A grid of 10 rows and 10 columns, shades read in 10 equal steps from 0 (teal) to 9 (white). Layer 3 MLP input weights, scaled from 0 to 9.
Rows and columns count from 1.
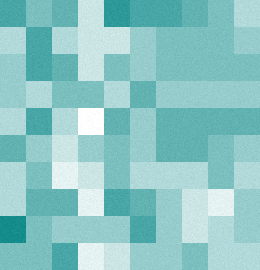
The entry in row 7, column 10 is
6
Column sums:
43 36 47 67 43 41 42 46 48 50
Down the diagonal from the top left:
2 2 3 4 3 5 6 7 6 6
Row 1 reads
2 4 3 7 1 2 2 3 4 6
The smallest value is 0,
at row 9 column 1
